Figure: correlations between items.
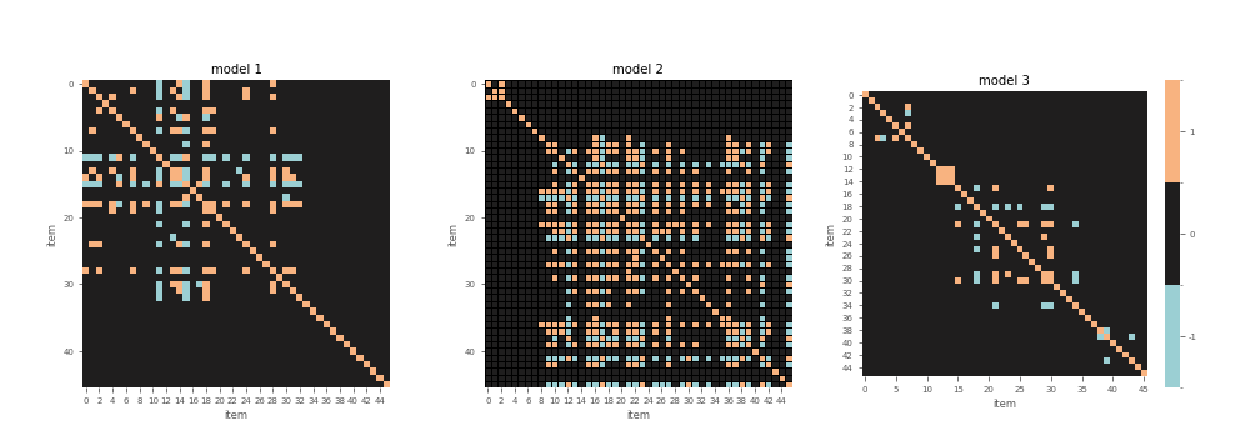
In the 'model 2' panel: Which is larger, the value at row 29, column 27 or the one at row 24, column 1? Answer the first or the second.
the first
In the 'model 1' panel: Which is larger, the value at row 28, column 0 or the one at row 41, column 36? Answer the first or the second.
the first
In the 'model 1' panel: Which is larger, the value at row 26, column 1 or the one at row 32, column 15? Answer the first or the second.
the first
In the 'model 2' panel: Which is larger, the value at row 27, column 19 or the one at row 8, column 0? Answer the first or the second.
the first
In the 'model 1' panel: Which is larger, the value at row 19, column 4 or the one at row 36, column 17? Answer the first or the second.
the first
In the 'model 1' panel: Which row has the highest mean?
18
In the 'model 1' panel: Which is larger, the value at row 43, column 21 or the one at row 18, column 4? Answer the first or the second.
the second
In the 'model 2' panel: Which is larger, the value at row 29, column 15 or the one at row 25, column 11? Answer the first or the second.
the first
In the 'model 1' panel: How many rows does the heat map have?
46
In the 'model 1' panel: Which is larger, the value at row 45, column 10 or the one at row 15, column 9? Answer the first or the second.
the first
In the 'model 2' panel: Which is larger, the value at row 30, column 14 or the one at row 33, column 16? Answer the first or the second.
the second
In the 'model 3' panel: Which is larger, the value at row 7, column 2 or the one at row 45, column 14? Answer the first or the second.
the first
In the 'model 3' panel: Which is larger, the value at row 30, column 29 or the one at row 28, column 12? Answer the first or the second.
the first
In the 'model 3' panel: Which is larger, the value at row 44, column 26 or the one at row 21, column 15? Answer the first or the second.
the second
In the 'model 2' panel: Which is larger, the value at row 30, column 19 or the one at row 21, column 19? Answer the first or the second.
the second
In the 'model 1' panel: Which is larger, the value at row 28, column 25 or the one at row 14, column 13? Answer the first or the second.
the second
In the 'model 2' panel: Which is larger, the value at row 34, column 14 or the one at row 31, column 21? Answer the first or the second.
the second
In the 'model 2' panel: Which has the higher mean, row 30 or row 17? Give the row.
30
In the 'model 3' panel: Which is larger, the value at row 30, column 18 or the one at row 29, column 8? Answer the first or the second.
the second
